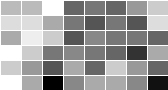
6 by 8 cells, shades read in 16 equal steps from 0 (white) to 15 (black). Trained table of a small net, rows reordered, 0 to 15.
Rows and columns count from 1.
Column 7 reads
6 10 8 12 6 7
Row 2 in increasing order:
2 2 2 5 8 8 10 10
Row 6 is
0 5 15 7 5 5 7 14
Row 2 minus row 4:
2 -1 -3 1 2 -1 -2 -3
